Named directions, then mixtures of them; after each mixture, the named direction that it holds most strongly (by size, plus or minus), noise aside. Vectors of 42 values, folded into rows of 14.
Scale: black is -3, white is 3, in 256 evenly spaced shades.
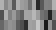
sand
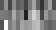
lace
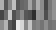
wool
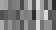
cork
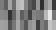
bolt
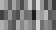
cork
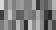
sand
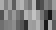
sand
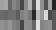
cork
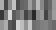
wool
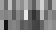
lace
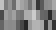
sand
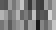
cork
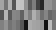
sand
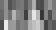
lace
